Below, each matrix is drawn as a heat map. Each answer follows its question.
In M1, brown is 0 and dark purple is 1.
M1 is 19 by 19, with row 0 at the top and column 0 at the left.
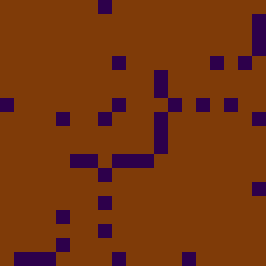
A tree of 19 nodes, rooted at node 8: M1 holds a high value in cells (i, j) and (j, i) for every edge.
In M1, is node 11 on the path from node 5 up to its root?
yes
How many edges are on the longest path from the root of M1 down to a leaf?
2
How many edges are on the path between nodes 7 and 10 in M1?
3
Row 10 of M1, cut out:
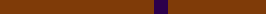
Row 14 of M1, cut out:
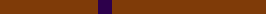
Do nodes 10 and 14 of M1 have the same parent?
no
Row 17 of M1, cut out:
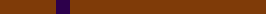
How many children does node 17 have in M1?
0
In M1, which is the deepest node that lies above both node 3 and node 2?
18
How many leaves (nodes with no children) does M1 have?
14
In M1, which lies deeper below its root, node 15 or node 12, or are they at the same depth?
the same depth
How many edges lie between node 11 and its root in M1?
1
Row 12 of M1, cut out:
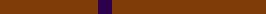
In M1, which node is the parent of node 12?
7
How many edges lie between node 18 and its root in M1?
1
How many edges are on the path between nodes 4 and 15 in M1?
1
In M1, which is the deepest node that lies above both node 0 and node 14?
7
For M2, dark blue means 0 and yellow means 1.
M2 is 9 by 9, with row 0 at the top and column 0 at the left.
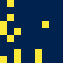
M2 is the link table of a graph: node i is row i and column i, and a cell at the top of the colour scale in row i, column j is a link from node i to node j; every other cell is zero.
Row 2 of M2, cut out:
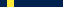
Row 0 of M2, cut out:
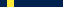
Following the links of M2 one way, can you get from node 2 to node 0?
no
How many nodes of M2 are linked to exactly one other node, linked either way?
1
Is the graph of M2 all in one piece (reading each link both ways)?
yes
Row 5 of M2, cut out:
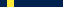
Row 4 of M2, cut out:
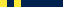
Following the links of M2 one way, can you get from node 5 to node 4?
no
